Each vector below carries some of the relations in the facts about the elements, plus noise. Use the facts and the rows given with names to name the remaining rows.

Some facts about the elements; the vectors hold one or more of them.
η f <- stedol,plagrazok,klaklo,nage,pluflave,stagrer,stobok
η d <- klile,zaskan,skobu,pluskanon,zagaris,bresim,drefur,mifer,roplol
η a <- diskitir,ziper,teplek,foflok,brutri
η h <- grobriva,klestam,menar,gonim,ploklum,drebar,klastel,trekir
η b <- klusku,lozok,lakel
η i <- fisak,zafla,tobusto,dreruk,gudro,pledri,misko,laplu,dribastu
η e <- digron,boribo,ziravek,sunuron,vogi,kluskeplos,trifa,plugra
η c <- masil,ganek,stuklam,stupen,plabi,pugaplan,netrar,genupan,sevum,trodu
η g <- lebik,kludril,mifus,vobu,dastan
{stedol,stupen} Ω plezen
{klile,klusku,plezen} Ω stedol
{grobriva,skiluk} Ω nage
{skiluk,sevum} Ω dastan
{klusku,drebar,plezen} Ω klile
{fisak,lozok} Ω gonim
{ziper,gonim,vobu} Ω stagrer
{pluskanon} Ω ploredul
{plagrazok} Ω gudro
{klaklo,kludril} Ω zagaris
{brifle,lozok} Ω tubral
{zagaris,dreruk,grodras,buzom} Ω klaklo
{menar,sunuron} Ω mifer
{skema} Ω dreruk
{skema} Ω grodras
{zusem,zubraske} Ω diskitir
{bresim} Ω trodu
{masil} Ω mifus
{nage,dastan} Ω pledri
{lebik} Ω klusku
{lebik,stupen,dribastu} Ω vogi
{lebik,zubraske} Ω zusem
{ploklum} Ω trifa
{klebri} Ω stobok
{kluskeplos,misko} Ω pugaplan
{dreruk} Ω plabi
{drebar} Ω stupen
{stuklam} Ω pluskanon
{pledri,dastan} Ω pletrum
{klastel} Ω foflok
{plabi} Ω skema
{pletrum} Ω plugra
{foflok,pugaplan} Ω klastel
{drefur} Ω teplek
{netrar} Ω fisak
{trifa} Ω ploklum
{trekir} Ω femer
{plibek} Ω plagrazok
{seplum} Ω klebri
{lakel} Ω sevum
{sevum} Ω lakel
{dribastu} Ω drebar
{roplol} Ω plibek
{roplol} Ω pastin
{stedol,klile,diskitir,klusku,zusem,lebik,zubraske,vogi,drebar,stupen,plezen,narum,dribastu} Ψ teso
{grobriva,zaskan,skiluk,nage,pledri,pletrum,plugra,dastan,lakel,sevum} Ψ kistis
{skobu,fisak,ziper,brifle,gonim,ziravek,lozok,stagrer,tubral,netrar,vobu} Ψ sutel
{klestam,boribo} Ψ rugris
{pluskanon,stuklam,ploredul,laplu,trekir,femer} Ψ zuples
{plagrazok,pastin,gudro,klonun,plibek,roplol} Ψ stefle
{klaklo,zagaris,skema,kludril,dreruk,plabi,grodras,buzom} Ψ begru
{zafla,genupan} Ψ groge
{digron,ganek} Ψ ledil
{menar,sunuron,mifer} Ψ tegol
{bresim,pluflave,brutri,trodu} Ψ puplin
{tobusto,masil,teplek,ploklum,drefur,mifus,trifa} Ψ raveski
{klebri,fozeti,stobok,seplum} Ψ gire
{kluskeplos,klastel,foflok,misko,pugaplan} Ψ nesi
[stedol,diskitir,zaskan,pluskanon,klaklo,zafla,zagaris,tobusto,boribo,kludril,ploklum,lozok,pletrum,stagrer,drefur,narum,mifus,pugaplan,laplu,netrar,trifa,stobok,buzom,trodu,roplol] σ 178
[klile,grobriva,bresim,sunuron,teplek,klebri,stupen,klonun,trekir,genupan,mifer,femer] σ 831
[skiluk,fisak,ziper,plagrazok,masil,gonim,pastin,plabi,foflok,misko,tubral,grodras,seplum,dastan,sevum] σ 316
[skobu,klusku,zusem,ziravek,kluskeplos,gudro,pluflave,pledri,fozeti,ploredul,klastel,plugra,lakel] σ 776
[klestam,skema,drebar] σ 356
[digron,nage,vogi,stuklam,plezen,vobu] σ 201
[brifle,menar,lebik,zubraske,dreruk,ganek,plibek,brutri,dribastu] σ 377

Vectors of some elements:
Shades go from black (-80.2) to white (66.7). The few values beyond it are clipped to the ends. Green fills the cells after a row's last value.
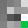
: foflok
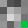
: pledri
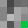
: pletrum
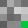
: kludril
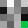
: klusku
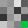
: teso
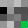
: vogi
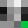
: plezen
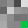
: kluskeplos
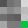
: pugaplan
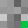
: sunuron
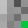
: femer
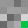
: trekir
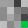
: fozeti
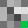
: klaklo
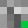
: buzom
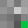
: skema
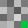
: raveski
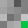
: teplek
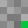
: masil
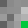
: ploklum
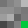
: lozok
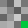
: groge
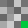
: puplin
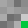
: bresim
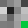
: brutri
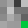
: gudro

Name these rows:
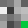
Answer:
plibek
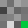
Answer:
digron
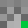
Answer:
klestam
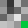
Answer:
kistis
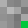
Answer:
seplum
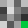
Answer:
zusem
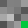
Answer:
stagrer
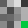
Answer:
lebik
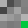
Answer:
sevum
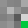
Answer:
misko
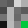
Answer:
vobu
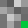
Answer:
sutel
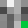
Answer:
klile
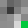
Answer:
zaskan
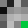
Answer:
nage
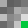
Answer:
grobriva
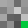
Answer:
plabi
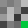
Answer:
fisak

